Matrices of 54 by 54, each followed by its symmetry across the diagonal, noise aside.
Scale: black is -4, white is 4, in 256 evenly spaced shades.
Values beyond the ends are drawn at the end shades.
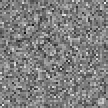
symmetric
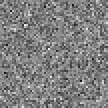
symmetric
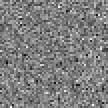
neither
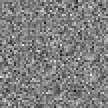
antisymmetric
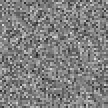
antisymmetric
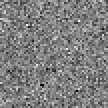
neither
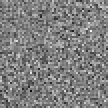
antisymmetric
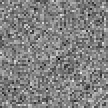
symmetric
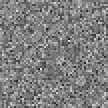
symmetric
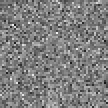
neither
